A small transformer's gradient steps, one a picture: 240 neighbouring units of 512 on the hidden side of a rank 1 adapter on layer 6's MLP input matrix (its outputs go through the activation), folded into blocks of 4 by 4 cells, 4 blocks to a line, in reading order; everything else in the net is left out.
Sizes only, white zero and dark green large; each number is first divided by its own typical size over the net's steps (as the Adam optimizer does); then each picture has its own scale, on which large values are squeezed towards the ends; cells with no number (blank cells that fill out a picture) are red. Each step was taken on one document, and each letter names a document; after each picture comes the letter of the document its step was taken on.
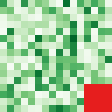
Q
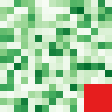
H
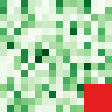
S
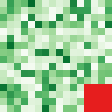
Q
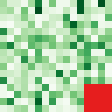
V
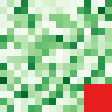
Q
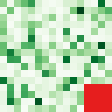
V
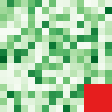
H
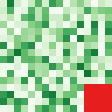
H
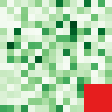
S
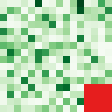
V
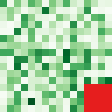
S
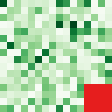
S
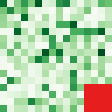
S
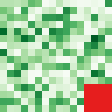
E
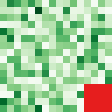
E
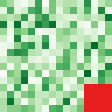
E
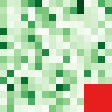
V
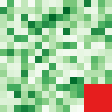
E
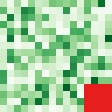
Q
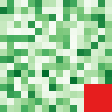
E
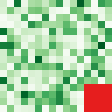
H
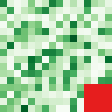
S
